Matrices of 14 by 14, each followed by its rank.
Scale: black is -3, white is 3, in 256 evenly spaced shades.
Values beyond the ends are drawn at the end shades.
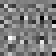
three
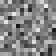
full rank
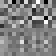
three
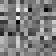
three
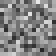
full rank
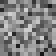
full rank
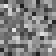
full rank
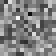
full rank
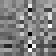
three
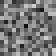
full rank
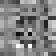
three
